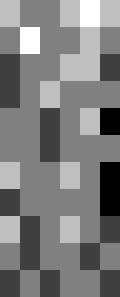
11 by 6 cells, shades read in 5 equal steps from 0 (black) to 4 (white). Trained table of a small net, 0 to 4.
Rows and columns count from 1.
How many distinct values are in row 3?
3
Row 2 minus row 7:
-1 2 0 -1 1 2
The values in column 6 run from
0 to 3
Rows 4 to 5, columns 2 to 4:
2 3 2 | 2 1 2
